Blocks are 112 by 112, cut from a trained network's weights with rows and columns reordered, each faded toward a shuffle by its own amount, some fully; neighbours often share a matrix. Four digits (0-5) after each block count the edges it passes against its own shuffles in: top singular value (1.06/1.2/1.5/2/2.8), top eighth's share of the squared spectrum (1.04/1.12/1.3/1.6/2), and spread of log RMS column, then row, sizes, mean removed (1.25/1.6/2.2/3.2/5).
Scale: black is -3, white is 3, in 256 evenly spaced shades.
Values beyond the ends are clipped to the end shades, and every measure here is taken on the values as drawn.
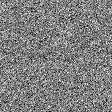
0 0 0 0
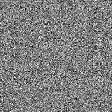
3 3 1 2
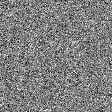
1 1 0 0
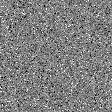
0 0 0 0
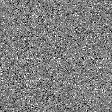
2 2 1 1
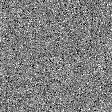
0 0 0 0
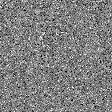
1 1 0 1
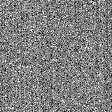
2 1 0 1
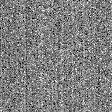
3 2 0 1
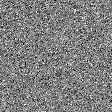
0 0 0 0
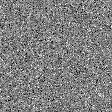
0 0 0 0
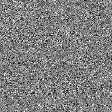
2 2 0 2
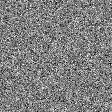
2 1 0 0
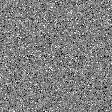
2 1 0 1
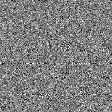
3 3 1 2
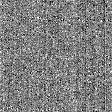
3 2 0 2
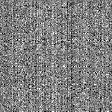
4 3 1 3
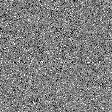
2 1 1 1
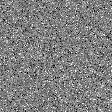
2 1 0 0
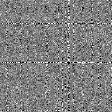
4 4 4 2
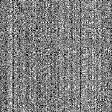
4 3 2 3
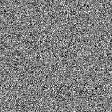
3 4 1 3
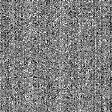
3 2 1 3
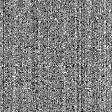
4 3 1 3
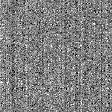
3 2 0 2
